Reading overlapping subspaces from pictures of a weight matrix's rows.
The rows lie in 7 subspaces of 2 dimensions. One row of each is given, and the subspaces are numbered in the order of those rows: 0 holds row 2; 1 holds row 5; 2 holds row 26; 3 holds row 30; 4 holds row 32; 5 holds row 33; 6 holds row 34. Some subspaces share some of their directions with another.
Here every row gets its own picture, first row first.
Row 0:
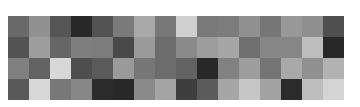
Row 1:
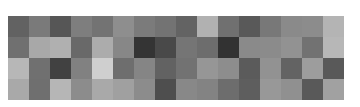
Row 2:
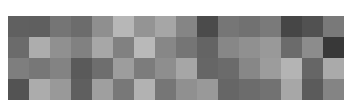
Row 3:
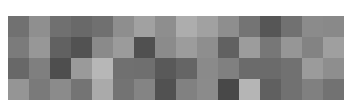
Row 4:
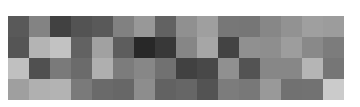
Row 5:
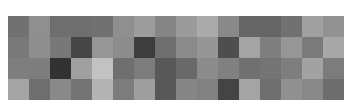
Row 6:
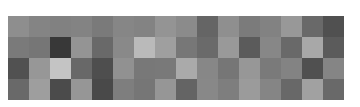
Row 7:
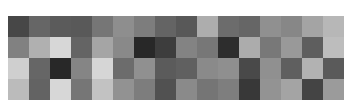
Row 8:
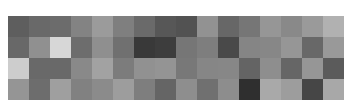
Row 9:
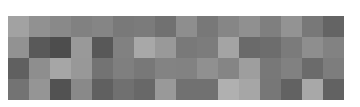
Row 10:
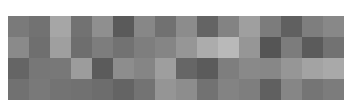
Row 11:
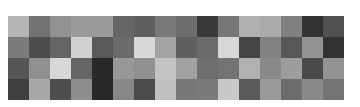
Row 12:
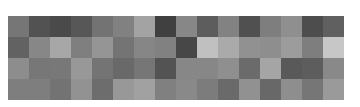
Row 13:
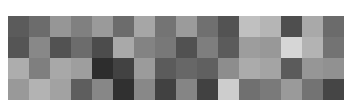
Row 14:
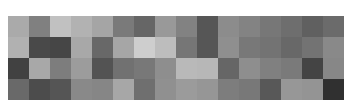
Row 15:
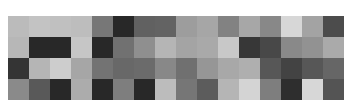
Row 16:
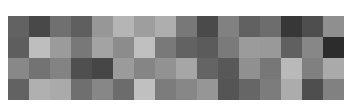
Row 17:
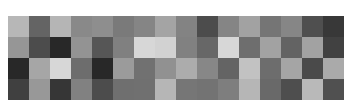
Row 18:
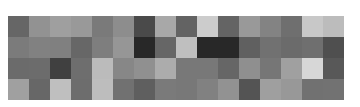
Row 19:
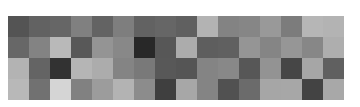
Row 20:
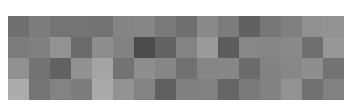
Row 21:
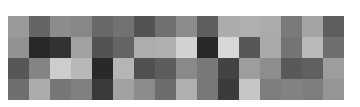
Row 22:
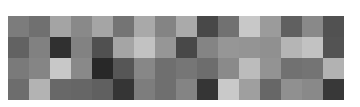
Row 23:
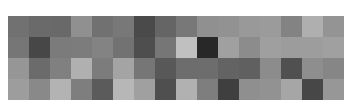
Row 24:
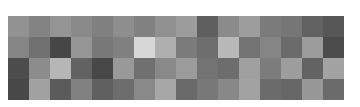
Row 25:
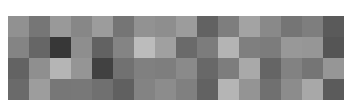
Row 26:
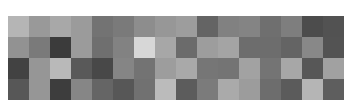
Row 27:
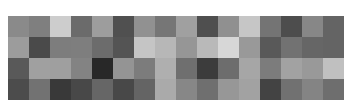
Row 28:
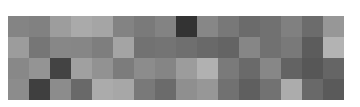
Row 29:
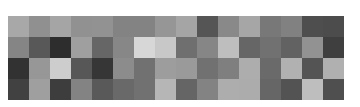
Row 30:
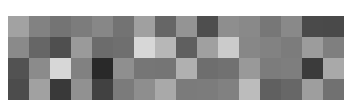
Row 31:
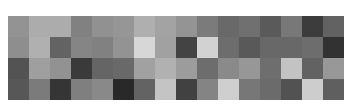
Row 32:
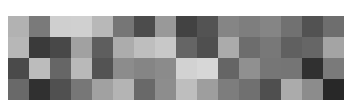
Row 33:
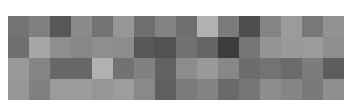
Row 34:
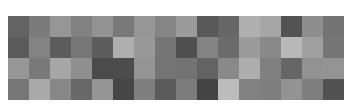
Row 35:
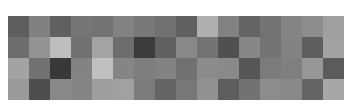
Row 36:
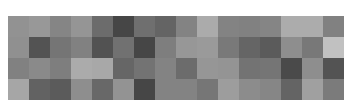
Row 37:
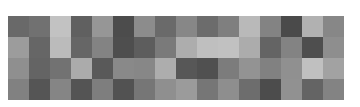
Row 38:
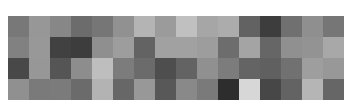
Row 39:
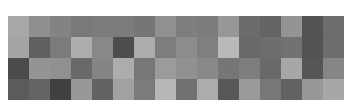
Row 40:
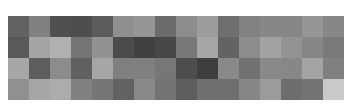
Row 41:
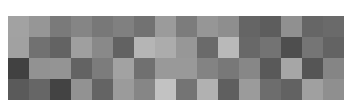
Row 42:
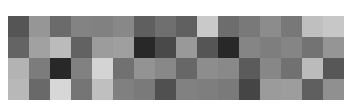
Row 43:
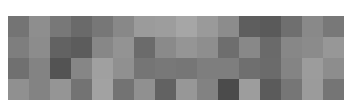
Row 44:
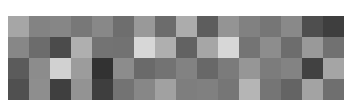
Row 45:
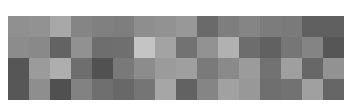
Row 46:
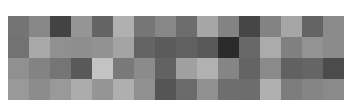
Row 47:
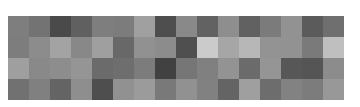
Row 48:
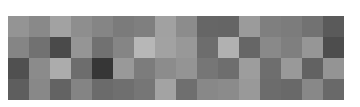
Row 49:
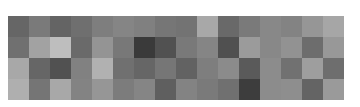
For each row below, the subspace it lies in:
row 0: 4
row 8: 1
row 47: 3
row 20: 1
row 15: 0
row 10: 5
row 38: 1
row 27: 5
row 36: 0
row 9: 0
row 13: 6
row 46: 5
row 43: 1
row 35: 6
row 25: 6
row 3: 1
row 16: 0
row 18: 3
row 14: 4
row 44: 3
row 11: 1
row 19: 2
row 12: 3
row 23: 2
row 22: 6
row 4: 4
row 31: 2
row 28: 4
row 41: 6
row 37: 5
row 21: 2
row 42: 3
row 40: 4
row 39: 6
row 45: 2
